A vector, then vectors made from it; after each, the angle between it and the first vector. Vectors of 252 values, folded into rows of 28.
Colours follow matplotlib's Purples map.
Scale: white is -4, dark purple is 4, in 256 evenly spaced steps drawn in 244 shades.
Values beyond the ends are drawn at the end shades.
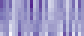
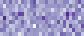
orthogonal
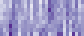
nearly opposite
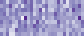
partly aligned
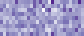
orthogonal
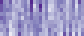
nearly parallel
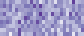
partly aligned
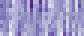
nearly parallel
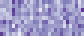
partly opposed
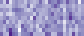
partly opposed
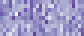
partly aligned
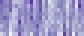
nearly parallel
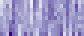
nearly opposite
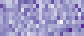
orthogonal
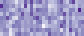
partly aligned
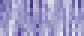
nearly parallel
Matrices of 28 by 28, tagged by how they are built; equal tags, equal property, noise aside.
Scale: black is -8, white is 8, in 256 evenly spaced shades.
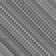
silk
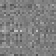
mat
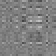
mat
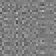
mat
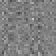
mat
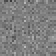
mat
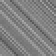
silk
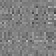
mat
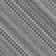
silk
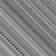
silk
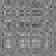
mat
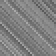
silk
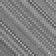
silk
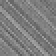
silk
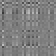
mat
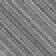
silk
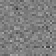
mat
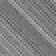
silk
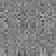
mat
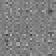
mat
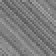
silk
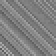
silk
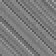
silk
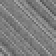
silk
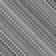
silk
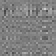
mat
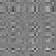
mat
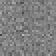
mat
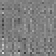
mat
